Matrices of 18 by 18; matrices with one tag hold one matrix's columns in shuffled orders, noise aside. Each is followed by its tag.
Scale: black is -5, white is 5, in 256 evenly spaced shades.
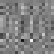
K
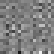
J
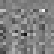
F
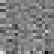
J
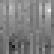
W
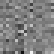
J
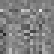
F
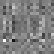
K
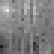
W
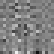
J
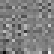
J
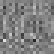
K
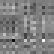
K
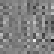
K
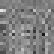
F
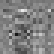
F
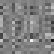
K
